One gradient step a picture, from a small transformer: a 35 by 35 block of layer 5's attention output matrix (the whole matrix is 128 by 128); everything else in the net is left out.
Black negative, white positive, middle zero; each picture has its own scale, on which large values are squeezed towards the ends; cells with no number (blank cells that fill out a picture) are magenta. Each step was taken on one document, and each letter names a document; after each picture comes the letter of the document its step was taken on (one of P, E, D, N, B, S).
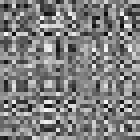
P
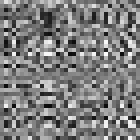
P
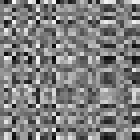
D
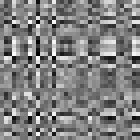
D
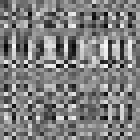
P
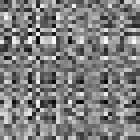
D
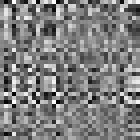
D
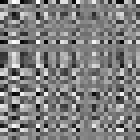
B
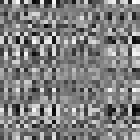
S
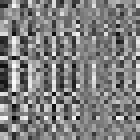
B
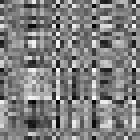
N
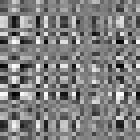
B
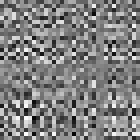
S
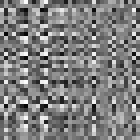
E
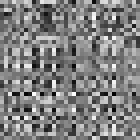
S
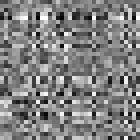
E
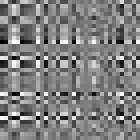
B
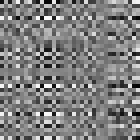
S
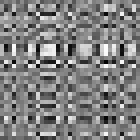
P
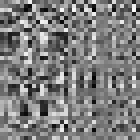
E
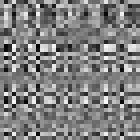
D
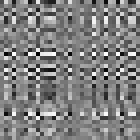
P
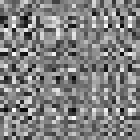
P
